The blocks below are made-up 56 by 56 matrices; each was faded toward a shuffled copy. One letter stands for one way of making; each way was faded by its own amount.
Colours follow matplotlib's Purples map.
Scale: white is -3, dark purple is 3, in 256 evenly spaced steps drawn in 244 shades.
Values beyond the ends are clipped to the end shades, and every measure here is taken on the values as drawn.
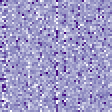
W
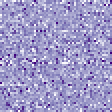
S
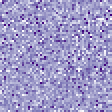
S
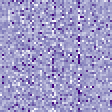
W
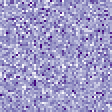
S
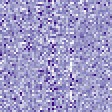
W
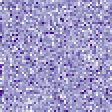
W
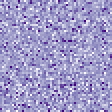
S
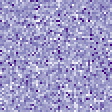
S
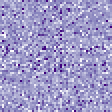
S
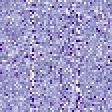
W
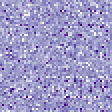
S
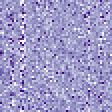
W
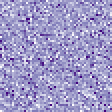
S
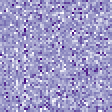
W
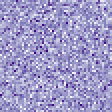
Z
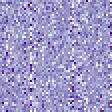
W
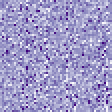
W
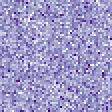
Z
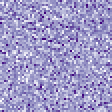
Z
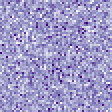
Z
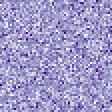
Z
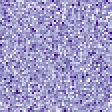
Z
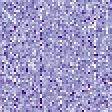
W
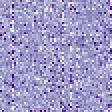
W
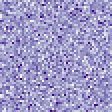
Z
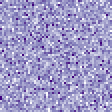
Z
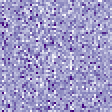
W
